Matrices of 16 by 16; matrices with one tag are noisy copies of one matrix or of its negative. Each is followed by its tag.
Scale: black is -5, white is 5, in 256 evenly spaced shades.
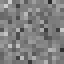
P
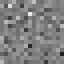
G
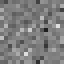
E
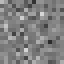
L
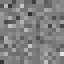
G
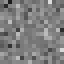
P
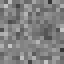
P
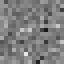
E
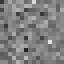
L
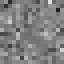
P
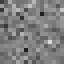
L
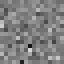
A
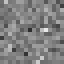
E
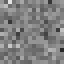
P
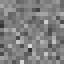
A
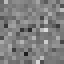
E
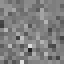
A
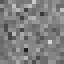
L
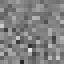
A
